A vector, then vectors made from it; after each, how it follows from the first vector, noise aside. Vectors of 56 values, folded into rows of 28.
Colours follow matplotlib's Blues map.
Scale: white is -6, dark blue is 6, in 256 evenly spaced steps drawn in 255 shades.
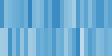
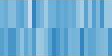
reversed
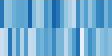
scaled up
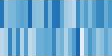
scaled up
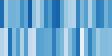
scaled up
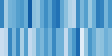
scaled up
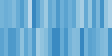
reversed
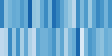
scaled up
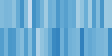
reversed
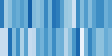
scaled up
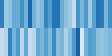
scaled up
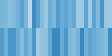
reversed
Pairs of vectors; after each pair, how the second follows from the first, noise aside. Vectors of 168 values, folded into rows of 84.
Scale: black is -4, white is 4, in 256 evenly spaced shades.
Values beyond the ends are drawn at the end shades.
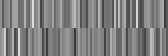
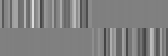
partly zeroed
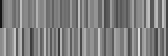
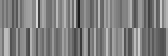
shuffled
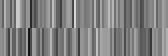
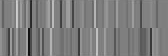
partly zeroed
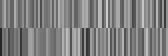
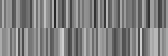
shuffled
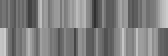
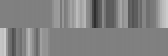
partly zeroed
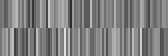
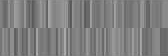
shrunk
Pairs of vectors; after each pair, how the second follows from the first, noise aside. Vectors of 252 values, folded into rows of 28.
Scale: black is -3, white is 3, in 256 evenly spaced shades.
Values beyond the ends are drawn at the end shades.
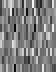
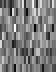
sign-scrambled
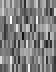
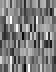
copied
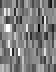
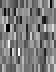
sign-scrambled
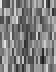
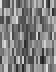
copied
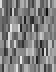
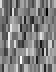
copied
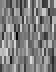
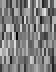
copied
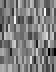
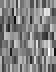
sign-scrambled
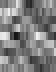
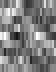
copied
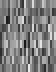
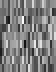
copied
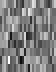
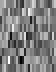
copied
